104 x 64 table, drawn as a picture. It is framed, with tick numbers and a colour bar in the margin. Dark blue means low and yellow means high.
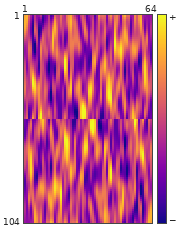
The grain runs up and down. It looks the same turned upside down. No overall slope runs across the table.
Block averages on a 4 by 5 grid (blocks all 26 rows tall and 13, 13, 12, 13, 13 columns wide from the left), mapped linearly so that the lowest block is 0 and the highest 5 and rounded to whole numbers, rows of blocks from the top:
15153
40452
25404
35151
